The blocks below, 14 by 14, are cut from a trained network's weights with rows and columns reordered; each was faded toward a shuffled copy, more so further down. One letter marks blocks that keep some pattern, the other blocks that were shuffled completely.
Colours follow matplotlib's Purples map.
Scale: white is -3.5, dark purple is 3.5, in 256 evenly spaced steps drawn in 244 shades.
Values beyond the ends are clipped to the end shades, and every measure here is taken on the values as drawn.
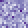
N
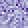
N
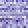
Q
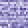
Q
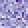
Q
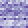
Q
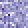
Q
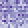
Q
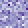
N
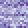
Q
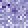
N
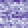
Q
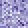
N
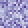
N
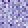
N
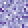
N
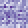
Q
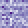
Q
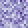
N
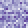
Q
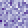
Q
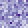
N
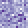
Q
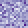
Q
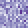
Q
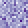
N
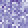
N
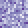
N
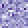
Q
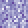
N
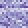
Q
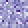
N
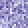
N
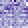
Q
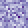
N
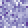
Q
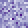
N
